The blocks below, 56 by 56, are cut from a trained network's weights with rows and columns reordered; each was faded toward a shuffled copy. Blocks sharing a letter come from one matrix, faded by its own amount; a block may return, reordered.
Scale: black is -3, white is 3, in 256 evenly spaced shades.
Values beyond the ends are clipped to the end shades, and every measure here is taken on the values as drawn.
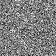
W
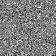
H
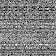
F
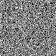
W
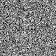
W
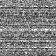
F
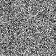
W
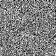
W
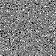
H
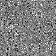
H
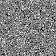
H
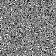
H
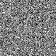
W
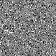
H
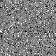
H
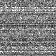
F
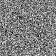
W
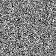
W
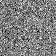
W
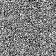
W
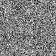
W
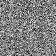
W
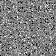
H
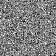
W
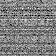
F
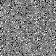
H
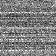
F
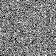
W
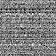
F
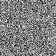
W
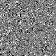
H
